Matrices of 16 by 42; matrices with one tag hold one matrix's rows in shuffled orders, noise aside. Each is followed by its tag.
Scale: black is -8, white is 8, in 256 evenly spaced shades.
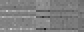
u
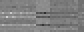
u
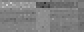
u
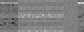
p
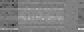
p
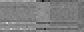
u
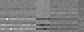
u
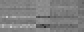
u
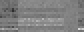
p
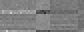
u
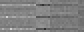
u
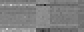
u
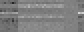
p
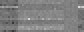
p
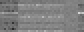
p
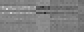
u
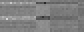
u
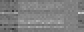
p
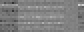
p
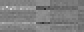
u
